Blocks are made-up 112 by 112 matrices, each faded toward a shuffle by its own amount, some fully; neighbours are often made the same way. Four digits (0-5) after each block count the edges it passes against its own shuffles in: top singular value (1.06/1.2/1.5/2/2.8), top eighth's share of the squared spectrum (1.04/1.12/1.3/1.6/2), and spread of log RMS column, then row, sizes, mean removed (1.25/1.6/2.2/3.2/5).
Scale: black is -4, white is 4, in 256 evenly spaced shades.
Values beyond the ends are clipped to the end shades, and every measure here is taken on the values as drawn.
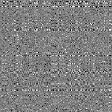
5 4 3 3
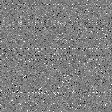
4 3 1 2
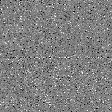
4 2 0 1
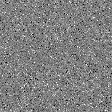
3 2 0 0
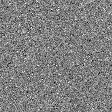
0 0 0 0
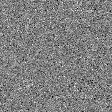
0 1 0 1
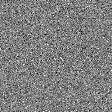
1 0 0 2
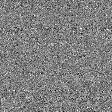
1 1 0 3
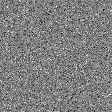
0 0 0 0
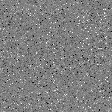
2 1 0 0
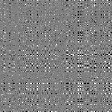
5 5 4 4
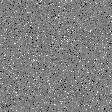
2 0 0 0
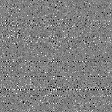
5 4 1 3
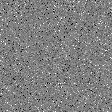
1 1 0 0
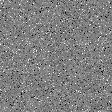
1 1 0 0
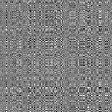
5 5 4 4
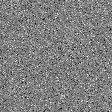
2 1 0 0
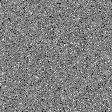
1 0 0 0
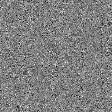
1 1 2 0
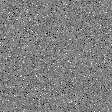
0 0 0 0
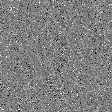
0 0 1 0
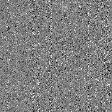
1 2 3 0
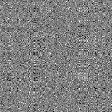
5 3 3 2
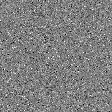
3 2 0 0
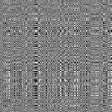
5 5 4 4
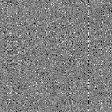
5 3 2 2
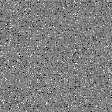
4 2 1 0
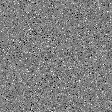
2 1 0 0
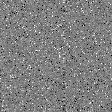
3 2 1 0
